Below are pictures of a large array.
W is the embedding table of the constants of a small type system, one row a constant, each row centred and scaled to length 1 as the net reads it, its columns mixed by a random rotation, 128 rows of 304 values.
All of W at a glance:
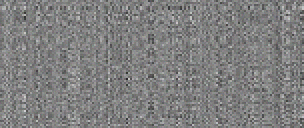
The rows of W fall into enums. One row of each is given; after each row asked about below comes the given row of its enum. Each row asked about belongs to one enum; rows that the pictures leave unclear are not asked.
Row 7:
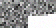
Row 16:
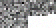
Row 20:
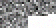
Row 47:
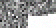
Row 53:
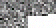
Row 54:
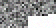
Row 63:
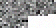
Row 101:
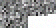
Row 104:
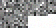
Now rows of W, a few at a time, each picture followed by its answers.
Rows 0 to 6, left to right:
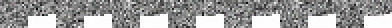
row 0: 54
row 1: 63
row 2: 47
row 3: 104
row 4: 16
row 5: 47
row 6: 7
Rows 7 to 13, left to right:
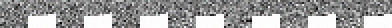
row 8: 7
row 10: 53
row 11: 63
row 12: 20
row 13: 53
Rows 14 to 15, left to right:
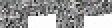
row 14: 101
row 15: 47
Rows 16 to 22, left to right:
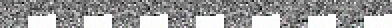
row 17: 53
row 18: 20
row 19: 53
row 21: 63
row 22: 63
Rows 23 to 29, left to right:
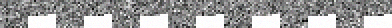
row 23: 101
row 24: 54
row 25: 47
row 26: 104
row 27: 7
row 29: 53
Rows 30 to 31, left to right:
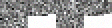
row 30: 53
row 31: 47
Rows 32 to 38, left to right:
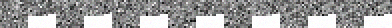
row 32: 47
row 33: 7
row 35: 63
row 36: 7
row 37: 54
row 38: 54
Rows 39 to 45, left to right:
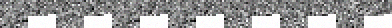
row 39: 63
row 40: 20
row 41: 63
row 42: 63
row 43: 53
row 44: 53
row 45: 47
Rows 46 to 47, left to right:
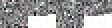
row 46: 104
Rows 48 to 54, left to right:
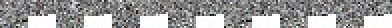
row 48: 63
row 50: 7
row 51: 53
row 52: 63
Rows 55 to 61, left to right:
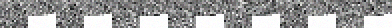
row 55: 7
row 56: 7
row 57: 53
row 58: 53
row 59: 47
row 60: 7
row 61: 20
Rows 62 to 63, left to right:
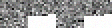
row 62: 53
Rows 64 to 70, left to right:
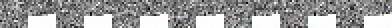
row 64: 47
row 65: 104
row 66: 20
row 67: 101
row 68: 16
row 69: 104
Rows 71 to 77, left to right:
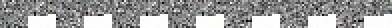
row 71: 104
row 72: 53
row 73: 104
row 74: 104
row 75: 63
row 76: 54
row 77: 63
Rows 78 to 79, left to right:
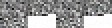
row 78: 53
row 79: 53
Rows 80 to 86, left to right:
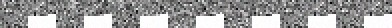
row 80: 104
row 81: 47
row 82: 7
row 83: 20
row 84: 53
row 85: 104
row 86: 104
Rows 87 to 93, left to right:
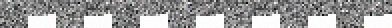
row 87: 7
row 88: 16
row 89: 7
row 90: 47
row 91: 16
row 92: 54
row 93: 104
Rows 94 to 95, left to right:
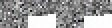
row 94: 47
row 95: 63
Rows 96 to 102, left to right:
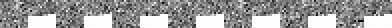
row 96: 47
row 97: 7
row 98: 104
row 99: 7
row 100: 47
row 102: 63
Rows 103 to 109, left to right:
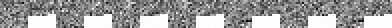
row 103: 16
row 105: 47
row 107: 63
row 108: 54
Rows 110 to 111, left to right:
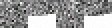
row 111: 47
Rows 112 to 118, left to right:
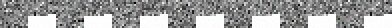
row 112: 104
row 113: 63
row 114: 16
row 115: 7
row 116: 7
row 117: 7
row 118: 104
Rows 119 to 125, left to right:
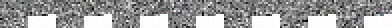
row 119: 53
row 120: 20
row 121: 47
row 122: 104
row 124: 63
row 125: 101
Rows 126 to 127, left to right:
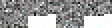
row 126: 104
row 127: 54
